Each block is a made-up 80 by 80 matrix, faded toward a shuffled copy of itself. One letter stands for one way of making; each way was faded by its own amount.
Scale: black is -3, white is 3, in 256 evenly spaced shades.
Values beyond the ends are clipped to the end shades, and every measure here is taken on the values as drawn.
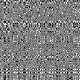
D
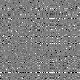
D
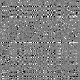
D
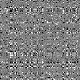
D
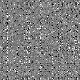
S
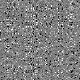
S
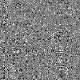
S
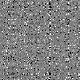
S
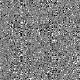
S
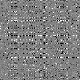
D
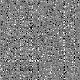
S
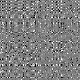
D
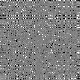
D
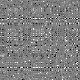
D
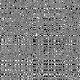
D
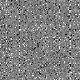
S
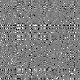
D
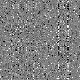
S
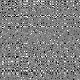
D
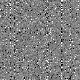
S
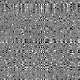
D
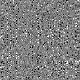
S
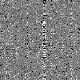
S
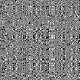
D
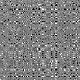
D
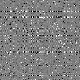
D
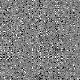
S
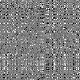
D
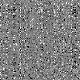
S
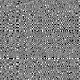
D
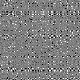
D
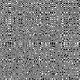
D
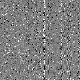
S
